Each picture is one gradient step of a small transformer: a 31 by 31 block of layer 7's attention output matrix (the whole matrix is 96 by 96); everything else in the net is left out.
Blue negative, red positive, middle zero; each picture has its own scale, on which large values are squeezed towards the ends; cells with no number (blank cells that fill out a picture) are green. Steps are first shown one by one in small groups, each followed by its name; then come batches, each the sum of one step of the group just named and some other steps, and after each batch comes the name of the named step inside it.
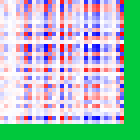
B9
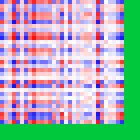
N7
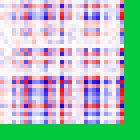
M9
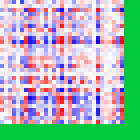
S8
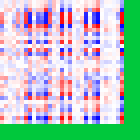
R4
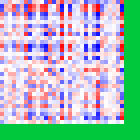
B9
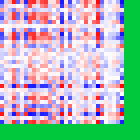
N7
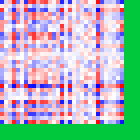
N7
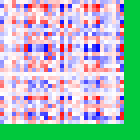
B9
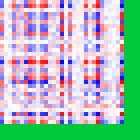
M9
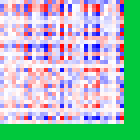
B9
